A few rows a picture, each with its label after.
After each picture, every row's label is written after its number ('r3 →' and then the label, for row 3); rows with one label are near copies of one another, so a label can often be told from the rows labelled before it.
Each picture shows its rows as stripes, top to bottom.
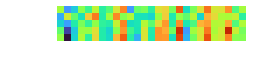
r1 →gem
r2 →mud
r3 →gem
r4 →gem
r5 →gem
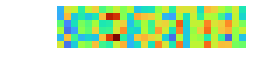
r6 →mud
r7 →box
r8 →gem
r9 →gem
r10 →box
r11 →gem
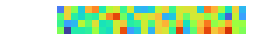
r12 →mud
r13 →box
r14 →gem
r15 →gem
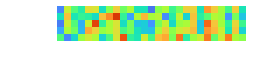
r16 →mud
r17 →box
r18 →mud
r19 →mud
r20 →gem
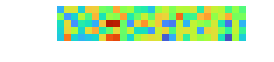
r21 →mud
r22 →gem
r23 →box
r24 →mud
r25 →box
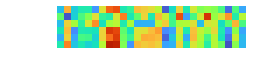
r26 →box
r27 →gem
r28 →mud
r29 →box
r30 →box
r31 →box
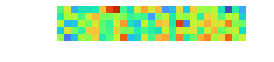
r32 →box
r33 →mud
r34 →gem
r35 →mud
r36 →gem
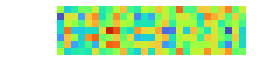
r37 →gem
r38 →mud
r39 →mud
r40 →box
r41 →mud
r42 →box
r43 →gem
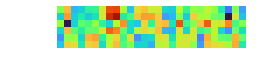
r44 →box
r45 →box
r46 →gem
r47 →box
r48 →mud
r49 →mud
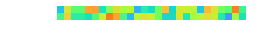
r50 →mud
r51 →box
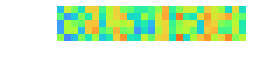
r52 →mud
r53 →gem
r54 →mud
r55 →mud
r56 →gem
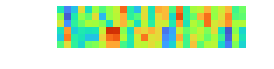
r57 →gem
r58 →gem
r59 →gem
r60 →box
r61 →box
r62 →box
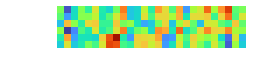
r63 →gem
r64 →gem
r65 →mud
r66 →gem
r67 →box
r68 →box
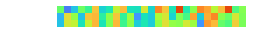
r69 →gem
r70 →mud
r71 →mud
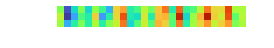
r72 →gem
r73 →gem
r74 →gem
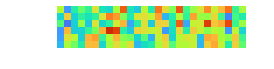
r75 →gem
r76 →box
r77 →gem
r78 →box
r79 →mud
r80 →mud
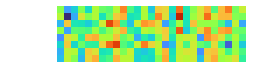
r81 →gem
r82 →gem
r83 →box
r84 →gem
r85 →mud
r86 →box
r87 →mud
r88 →mud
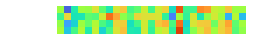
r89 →gem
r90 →box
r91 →gem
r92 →gem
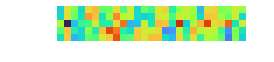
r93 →mud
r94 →mud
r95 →gem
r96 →box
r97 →box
